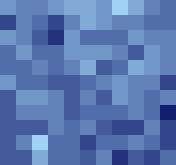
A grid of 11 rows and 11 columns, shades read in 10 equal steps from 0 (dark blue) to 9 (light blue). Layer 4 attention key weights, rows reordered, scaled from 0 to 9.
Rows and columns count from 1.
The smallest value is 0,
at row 8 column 11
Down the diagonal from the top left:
6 5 3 4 5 4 3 4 2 4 4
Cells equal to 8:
0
